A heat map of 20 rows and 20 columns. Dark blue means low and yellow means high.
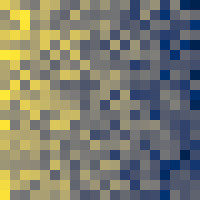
Overall the values sit about 50% of the way up the scale. The texture is fine-grained noise. The field climbs toward the left. No single row or column stands out from its neighbours.
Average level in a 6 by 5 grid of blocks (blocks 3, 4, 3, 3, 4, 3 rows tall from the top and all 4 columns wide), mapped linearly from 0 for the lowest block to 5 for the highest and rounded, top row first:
5 3 3 1 0 / 5 4 2 2 0 / 5 3 2 1 0 / 4 4 2 2 1 / 4 3 2 1 0 / 5 3 2 1 0
